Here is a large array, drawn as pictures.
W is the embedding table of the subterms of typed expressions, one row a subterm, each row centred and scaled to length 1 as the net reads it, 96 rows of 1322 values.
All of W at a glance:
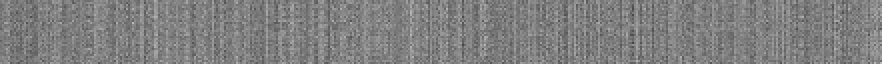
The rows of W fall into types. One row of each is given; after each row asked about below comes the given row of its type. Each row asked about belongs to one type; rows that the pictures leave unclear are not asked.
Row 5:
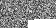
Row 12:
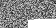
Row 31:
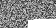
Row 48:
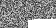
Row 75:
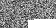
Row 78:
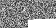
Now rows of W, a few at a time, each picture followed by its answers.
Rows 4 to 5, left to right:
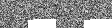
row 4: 75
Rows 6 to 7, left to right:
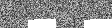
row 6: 12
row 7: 48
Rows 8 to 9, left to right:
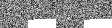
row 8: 12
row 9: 31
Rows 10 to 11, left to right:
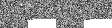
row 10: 75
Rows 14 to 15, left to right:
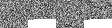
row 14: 12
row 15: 48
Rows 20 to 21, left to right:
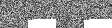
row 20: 48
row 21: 75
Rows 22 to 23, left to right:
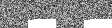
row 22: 48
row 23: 48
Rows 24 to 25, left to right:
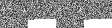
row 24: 5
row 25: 78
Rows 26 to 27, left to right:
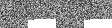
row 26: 12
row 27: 48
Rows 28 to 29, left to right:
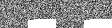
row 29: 31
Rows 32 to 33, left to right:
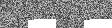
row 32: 48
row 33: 75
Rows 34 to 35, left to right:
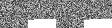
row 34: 75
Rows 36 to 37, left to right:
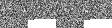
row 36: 5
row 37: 5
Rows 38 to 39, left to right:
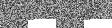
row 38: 31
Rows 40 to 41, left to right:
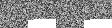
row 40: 31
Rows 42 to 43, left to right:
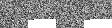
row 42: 75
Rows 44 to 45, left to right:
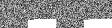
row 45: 78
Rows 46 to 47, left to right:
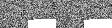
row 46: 75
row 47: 75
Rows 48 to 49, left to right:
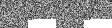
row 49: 5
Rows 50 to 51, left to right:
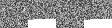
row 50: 78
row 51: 48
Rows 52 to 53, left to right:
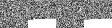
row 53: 78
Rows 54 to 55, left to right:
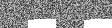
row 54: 12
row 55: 31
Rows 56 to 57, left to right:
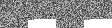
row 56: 48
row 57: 12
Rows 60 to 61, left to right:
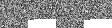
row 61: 5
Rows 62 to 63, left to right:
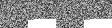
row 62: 31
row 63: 12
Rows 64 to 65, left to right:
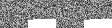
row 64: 75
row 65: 78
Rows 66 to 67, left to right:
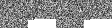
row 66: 5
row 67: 5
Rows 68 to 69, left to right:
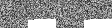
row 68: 12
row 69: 48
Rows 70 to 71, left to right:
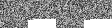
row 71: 48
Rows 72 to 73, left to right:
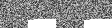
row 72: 12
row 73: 31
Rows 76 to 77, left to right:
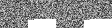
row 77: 31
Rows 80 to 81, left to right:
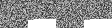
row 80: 31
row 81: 12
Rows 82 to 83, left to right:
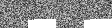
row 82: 48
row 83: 12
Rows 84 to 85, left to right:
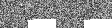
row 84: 75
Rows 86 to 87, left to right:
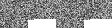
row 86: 75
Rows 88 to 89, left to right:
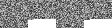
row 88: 78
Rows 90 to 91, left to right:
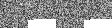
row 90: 75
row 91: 5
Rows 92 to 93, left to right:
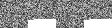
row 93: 75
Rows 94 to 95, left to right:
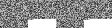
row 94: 78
